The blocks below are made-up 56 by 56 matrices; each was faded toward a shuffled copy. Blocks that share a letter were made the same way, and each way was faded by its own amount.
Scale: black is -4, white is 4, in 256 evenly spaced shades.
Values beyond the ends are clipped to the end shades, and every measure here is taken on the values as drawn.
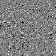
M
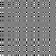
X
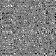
M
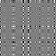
X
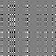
X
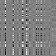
X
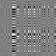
X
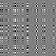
X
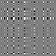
X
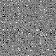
M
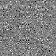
M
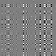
X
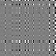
X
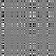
X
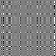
X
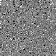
M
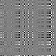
X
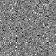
M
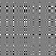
X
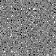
M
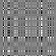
X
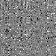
M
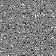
M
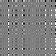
X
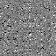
M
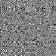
M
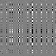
X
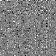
M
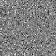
M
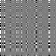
X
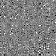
M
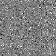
M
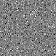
M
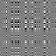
X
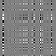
X
